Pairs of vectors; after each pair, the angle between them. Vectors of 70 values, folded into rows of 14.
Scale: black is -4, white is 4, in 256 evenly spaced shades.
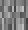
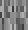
nearly opposite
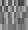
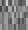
nearly parallel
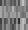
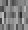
orthogonal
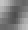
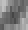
nearly parallel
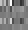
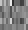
nearly parallel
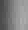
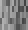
partly opposed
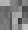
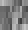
nearly parallel
